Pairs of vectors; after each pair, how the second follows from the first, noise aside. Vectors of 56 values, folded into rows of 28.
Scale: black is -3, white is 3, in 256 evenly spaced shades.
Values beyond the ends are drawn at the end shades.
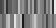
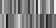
wrapped around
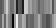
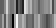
copied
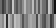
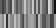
copied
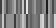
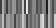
copied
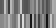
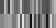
copied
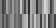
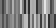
copied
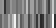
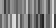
copied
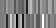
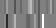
partly zeroed
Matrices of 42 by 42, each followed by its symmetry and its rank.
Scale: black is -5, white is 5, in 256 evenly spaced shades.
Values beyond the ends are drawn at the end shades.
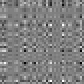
antisymmetric, rank two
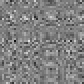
neither, rank five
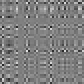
antisymmetric, rank two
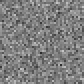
neither, full rank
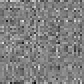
neither, rank five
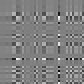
symmetric, rank one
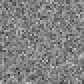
neither, full rank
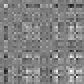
symmetric, rank three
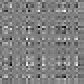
antisymmetric, rank two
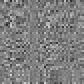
neither, rank five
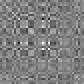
symmetric, rank three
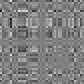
antisymmetric, rank two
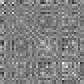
symmetric, rank three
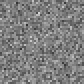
neither, full rank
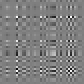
symmetric, rank one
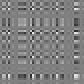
symmetric, rank one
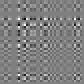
symmetric, rank one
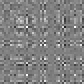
symmetric, rank three
